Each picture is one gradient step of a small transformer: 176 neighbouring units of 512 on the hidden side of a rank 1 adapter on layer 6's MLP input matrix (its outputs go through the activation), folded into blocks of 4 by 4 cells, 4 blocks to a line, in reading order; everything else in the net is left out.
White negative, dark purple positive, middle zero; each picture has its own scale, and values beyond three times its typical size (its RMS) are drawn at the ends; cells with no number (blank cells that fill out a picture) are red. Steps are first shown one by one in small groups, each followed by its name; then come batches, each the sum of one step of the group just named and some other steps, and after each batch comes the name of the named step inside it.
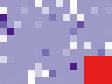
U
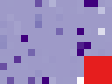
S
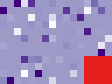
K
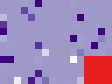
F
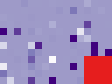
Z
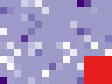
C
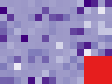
S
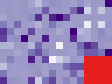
Z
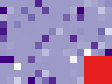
F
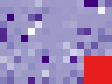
C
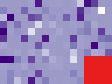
F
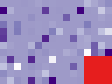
Z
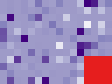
S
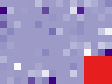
U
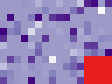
Z
